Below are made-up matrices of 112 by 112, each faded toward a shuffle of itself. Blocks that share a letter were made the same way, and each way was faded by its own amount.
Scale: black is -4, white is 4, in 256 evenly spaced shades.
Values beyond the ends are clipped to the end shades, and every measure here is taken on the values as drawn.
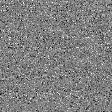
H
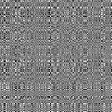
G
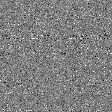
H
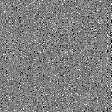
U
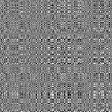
G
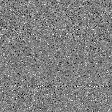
H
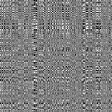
G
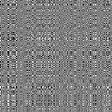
G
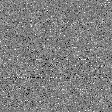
H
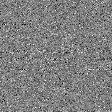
H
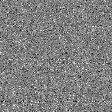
H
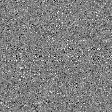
H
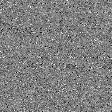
H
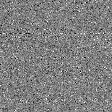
H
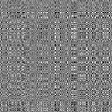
G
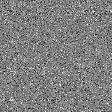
H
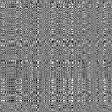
G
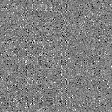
U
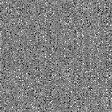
U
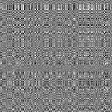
G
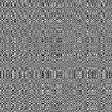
G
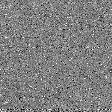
H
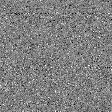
H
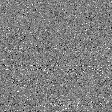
H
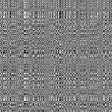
G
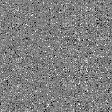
U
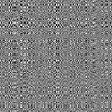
G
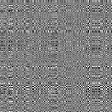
G
